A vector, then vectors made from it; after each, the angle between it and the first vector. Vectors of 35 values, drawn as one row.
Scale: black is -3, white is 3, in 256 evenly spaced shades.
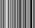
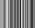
partly aligned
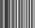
partly opposed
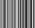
partly aligned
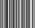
nearly opposite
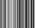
partly aligned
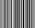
orthogonal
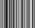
nearly opposite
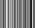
nearly parallel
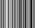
nearly parallel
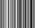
nearly parallel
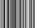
partly aligned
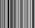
orthogonal
